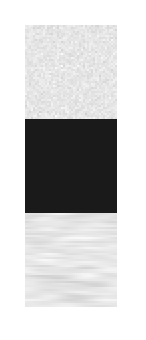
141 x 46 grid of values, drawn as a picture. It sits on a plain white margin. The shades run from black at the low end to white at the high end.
It is made of 3 by 1 panels. Panel 1,1: very high, fine-grained, faint in contrast. Panel 2,1: very low, flat. Panel 3,1: very high, streaked across, faint in contrast.
